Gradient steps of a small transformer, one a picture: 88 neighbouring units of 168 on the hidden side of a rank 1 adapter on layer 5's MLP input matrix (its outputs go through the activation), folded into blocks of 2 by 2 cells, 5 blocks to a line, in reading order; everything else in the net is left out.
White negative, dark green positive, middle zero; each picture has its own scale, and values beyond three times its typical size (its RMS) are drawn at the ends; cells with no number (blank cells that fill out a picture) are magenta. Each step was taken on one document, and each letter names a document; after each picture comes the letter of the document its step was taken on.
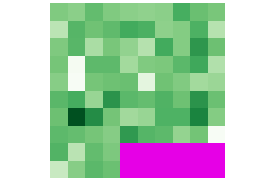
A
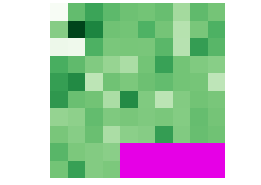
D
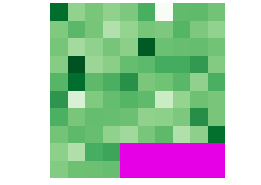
A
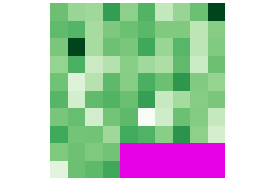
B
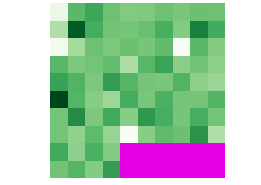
D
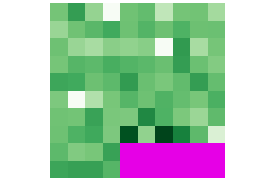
A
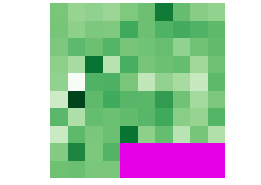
A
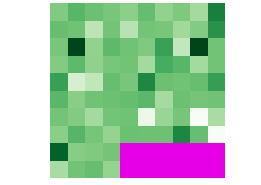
B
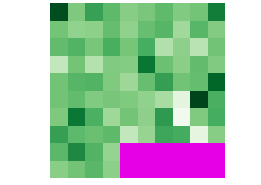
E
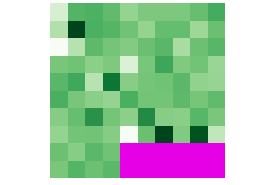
D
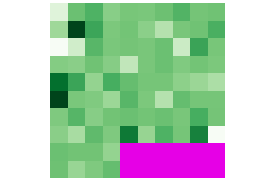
D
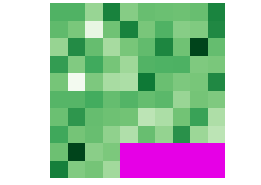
B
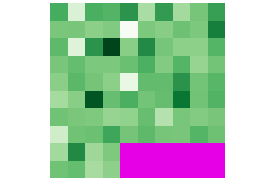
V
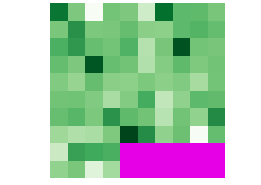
V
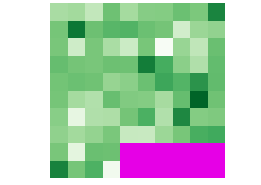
E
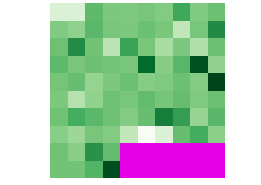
E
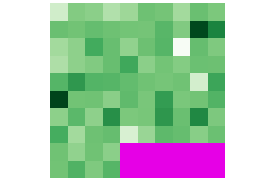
D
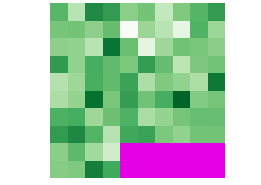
V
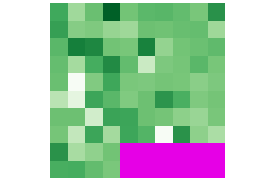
B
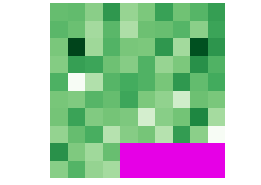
B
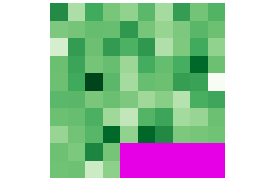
E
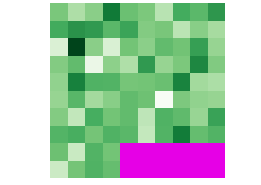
B
